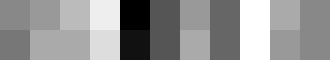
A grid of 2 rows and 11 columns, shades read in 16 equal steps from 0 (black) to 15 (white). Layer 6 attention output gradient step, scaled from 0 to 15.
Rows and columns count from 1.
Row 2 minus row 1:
-1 1 -1 -1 1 0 1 0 0 -1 0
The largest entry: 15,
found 2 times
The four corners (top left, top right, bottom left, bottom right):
8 8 7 8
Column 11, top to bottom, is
8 8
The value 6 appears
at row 1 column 8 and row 2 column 8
